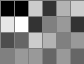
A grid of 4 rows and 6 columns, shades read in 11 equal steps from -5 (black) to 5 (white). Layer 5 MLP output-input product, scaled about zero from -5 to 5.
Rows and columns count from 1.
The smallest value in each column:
-5 -5 -3 -3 0 -3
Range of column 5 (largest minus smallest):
2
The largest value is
5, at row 2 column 2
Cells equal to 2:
2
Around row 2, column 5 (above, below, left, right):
2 0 0 -3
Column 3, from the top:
3 -3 3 1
